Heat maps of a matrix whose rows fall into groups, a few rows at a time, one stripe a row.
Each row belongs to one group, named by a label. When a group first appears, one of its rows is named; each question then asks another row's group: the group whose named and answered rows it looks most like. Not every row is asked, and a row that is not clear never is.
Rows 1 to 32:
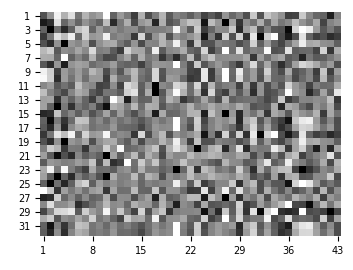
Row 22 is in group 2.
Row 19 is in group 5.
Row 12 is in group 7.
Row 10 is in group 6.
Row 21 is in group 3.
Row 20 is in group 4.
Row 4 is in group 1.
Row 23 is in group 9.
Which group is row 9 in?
6
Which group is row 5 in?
5
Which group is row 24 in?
3
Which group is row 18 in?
1
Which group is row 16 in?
5
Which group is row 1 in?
1
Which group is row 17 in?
5
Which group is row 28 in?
9
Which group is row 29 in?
1
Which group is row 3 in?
5
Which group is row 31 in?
5
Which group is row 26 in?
6
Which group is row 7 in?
9
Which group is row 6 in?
6
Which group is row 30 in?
6
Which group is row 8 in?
5
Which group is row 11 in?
7
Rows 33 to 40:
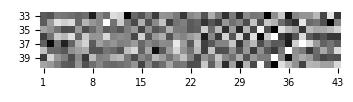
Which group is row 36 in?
1
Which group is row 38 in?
7
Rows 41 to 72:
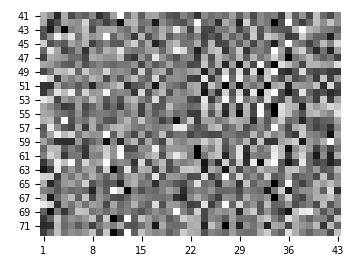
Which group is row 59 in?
3
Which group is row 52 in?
1
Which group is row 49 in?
1
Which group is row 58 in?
1
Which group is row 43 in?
5
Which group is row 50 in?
6
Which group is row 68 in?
6
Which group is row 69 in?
5
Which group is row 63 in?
2
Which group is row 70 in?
2
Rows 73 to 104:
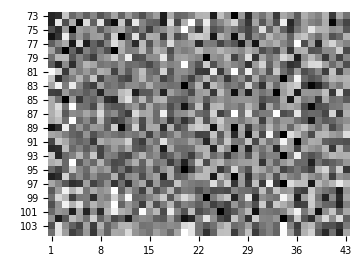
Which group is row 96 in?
2
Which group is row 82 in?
7
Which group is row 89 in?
2
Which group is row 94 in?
9
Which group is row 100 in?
1
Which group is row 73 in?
2
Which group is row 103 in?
4
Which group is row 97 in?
3
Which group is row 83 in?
9
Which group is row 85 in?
3
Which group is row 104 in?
4
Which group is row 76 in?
2
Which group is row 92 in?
2
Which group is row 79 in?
4
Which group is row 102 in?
7
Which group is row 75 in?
5
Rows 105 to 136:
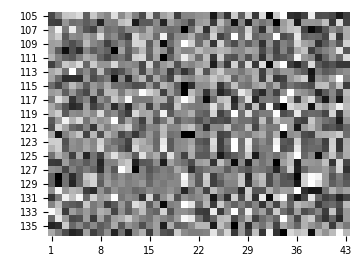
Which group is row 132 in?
7
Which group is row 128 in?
5
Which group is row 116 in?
9
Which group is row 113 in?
9
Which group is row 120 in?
1
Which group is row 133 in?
6
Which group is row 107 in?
9
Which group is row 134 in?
4
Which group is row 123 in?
6
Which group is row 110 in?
3
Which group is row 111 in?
7
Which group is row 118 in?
3
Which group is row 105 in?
1
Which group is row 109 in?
7
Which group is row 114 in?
3
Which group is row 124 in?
6
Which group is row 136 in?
3
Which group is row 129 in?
5
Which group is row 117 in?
4
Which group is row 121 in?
4
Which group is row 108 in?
6
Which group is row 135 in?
2
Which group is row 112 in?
1
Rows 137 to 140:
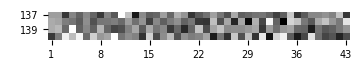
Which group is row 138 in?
3
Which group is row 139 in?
9
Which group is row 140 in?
1
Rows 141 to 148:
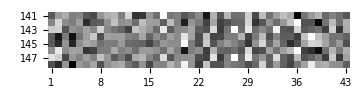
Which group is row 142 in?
9
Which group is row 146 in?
9
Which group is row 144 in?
5
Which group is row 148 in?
5
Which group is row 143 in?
6
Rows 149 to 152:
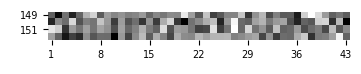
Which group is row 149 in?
5
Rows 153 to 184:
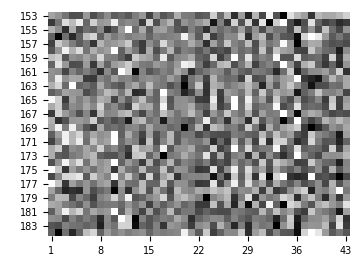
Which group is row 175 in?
6
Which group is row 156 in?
5
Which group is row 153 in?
3
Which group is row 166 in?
6
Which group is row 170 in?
1
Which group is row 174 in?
1
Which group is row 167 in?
4
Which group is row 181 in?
1
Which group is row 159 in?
6
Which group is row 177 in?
6
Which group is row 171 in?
1
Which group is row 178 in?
3
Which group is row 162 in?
9
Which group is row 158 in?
1
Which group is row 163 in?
9
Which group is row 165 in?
6
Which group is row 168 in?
7
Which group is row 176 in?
1
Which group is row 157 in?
4
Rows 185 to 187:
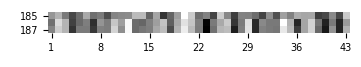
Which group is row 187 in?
4
